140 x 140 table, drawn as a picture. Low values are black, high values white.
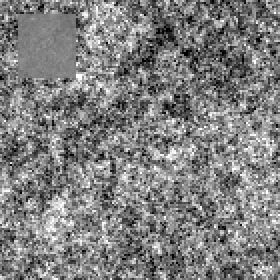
Calmest part: top left. Stripes: none. Mirror symmetry: none. Odd rows or columns: none. Odd patch: calmer, in the top left.
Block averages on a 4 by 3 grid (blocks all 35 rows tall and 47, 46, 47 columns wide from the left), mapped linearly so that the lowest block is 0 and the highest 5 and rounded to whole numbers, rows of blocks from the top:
320 / 323 / 345 / 523
